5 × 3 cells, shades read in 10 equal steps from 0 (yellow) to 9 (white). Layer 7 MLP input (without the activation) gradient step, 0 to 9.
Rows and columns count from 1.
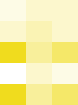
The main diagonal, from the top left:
8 6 3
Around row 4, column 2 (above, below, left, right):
5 5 9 8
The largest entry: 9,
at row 4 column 1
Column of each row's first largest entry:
1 1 2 1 2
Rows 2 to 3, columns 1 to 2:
7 6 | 0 5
